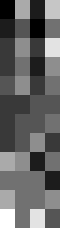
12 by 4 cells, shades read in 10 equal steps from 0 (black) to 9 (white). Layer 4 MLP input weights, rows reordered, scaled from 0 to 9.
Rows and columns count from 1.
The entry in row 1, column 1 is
0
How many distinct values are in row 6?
2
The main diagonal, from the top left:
0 3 2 5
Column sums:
39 48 34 50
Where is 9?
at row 12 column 1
